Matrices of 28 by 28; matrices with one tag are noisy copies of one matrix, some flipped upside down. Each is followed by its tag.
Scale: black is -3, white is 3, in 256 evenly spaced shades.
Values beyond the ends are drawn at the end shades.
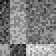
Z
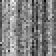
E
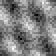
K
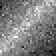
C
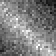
C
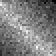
C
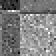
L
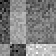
Z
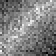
C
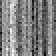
E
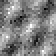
K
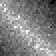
C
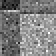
L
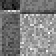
L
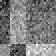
Z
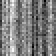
E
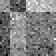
Z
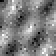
K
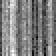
E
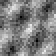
K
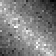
C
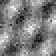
K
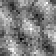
K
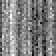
E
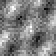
K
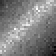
C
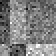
Z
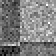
L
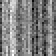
E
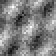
K
